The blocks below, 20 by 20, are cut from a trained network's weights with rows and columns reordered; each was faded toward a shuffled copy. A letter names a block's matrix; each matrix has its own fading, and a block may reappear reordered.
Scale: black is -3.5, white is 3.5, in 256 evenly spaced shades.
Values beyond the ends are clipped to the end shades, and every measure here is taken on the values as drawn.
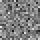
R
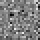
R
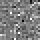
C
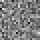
R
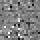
C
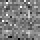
C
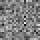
R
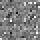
C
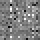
C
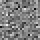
R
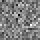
R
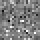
C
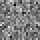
R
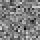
R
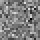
R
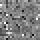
C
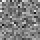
R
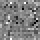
C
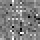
C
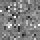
C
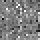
C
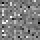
C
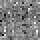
C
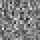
R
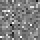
C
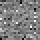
C
